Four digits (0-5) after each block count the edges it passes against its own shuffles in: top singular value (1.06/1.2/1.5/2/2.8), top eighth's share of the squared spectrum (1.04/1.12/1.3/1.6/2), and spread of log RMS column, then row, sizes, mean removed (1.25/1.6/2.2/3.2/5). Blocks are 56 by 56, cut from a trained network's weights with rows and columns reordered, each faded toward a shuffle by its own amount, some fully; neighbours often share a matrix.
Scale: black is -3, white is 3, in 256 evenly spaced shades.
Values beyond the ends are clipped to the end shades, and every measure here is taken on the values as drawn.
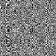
4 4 3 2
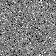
0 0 0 0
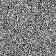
2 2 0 0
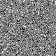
0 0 0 0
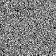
2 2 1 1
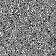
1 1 0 0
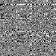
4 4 1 3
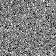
0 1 0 0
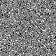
0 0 0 0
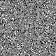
1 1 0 0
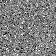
0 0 0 0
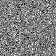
1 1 0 0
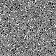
0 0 0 0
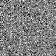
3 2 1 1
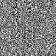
3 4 2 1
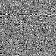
3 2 0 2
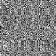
4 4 2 1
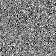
1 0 0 0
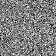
2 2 1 0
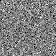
2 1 0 0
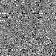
3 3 0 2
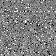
3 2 0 1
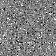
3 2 0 1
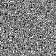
2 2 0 0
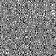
3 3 2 1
